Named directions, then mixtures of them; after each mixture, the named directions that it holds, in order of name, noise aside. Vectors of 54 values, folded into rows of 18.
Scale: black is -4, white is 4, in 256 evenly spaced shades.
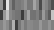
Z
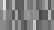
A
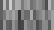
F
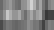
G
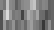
A, G, Z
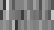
Z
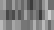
A, G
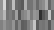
A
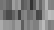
G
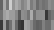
F, G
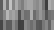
F, G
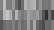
A, G
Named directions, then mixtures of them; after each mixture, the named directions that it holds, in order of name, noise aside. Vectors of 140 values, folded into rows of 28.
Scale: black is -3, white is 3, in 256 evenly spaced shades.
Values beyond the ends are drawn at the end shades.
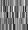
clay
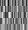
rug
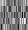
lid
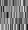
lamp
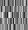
clay, rug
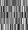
lamp, lid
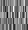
clay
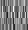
clay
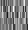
clay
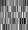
lid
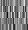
clay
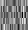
lamp, lid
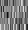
lamp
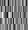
clay, rug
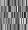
lid, rug
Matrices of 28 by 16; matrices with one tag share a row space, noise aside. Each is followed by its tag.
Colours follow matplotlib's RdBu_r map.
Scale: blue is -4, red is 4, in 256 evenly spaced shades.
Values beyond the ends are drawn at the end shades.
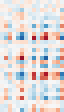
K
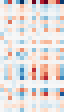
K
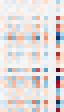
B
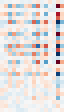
B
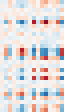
K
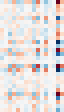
B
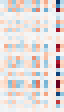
B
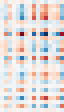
K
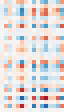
K
